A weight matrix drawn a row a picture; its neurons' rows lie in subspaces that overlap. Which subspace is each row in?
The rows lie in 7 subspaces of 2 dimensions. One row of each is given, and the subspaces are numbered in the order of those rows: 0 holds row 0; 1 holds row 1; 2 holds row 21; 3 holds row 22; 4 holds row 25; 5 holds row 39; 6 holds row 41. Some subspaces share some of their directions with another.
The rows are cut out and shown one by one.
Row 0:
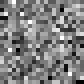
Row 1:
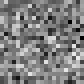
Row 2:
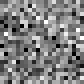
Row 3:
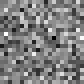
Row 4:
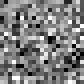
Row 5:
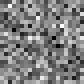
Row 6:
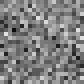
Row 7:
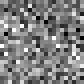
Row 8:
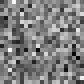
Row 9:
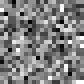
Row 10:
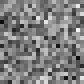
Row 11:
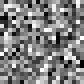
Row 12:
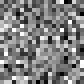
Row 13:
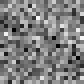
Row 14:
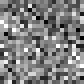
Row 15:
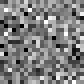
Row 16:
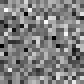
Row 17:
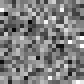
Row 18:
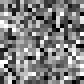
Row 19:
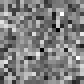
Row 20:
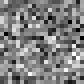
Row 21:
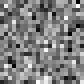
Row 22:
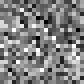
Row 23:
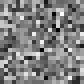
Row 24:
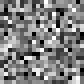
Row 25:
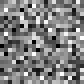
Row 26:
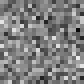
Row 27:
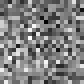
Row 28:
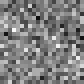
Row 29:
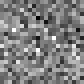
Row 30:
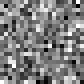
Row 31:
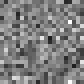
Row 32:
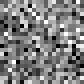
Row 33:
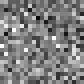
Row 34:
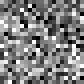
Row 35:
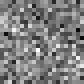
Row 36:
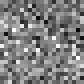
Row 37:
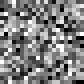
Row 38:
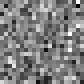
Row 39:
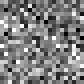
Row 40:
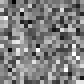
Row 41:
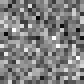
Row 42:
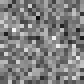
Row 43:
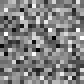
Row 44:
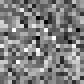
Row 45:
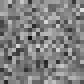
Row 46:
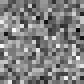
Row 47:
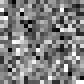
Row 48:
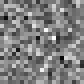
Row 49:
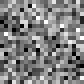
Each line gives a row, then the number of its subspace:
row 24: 4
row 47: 0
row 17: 0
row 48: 3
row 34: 3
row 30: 2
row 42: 6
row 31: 1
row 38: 2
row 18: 4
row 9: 0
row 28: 6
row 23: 4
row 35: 5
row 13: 6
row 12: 1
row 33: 5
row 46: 2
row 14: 4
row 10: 2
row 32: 2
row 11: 3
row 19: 4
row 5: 6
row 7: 5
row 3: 4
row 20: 1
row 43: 4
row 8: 0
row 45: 6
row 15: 5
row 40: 0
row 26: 2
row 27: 6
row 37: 0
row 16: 5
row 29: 3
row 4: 1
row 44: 3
